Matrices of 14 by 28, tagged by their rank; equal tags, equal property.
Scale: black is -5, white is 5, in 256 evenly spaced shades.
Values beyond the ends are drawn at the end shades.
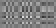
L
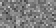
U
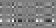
L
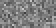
U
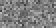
U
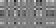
L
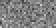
U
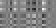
L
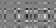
L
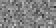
U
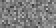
U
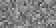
U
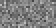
U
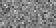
U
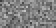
U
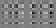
L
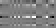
L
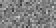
U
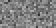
U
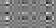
L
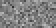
U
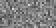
U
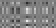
L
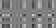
L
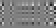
L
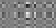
L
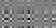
L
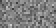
U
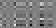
L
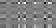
L
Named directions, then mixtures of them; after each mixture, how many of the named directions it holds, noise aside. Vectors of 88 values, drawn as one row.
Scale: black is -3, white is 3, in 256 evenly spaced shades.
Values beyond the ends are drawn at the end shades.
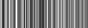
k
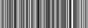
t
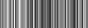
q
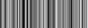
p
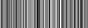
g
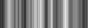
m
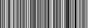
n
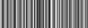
three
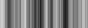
one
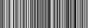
three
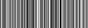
one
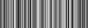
one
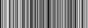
three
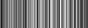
two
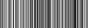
three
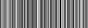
one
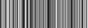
two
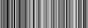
one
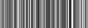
one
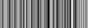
two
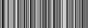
three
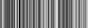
three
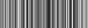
three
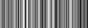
two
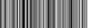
one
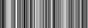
three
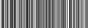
three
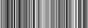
one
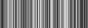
three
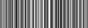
three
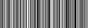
two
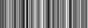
three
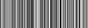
one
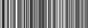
one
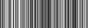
two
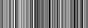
two
